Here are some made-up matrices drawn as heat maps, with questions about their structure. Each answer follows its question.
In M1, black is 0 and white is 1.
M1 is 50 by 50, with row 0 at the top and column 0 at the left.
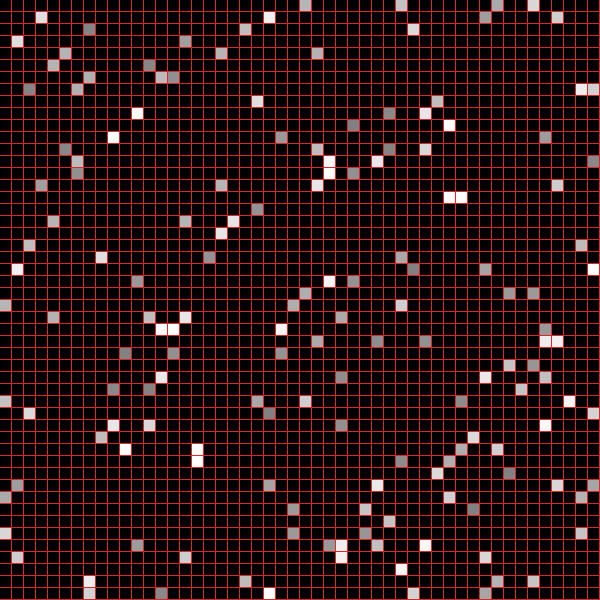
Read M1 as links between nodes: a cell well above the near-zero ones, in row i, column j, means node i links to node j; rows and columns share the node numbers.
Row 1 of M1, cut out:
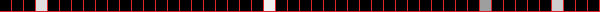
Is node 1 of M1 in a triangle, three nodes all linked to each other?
yes
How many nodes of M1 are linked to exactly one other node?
4
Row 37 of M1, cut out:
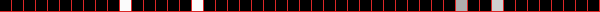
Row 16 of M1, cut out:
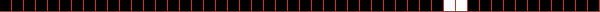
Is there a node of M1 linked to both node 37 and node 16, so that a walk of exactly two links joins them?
yes
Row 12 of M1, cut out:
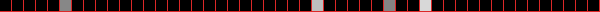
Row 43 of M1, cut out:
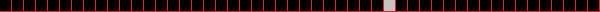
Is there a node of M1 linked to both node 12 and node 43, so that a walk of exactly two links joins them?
yes
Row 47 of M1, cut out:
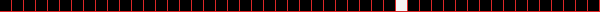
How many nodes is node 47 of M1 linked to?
1
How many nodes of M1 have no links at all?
0
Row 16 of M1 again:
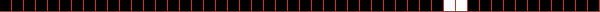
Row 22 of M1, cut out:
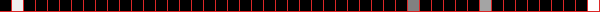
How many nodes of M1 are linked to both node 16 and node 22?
0
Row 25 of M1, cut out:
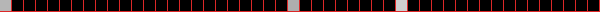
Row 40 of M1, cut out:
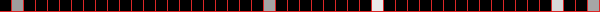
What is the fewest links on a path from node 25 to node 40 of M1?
6
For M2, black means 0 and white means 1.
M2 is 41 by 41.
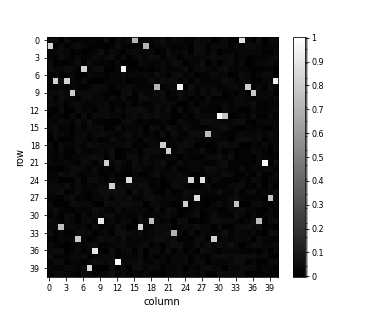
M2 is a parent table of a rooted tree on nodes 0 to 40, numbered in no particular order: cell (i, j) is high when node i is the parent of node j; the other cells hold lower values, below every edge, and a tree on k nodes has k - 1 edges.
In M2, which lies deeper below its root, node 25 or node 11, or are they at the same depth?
node 11
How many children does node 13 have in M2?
2
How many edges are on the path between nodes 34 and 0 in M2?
1
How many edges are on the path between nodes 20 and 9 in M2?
3
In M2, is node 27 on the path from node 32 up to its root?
no
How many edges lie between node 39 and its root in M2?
5
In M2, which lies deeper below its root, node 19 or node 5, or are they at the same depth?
node 19
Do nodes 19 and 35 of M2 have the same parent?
yes
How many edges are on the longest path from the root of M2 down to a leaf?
19
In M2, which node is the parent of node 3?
7
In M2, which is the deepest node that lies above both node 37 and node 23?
31
